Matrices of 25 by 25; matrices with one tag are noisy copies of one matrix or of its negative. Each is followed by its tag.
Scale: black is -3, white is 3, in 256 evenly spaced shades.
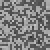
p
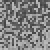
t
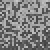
t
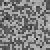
p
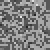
p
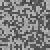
p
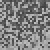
t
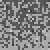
t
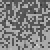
t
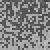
t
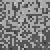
t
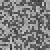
p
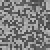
p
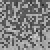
t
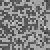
p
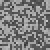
p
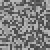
p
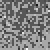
t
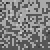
t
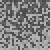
t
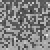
t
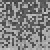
t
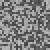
p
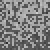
t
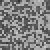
p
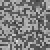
p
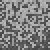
t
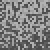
t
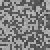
p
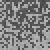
t
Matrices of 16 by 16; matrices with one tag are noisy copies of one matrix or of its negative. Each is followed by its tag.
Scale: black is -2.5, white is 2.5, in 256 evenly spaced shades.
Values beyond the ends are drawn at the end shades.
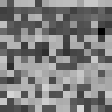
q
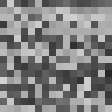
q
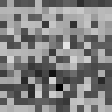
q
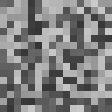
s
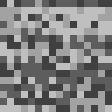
q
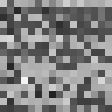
q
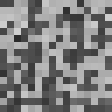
s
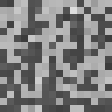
s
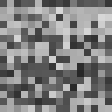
q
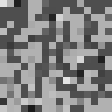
s
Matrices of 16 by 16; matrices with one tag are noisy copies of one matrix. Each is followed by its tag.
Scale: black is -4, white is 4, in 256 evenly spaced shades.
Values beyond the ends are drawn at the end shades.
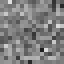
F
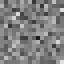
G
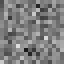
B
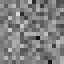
G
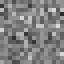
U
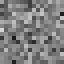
U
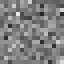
G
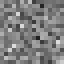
G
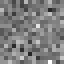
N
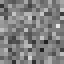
U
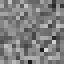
F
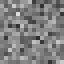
G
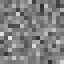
G
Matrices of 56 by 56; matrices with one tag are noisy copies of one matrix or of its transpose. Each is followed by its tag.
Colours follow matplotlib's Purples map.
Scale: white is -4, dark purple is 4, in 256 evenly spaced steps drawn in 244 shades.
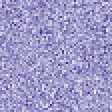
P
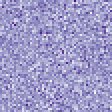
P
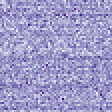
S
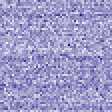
S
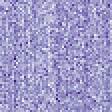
S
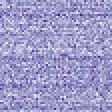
S
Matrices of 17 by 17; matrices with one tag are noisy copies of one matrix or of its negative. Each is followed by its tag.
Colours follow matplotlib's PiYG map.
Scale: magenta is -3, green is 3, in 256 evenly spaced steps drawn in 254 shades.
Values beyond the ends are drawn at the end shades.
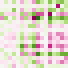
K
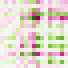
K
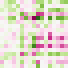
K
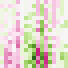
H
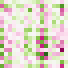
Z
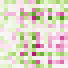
K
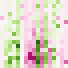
H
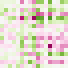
K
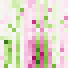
H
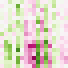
H
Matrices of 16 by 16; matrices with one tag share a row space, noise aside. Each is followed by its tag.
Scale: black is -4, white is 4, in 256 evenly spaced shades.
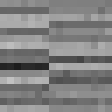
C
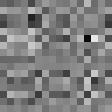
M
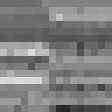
C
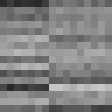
C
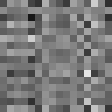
M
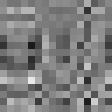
M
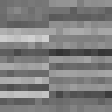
C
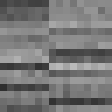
C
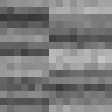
C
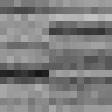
C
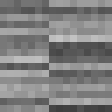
C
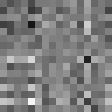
M
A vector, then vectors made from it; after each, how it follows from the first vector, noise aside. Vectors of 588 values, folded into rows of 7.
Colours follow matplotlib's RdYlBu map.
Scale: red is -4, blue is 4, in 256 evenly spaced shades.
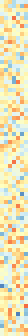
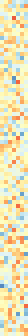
copied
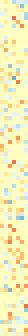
partly zeroed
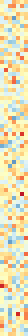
negated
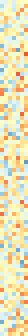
wrapped around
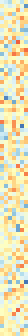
wrapped around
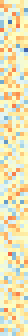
reversed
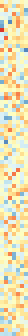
reversed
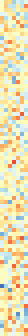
copied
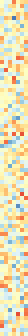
negated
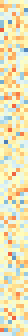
reversed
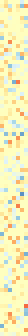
partly zeroed
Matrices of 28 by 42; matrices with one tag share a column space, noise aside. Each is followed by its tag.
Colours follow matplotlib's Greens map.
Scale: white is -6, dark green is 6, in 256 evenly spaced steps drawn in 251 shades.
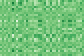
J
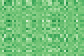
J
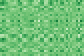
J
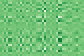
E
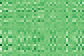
E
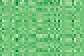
J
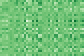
J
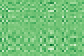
E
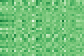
J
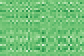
E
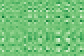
E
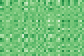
J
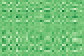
E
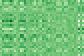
J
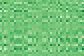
E
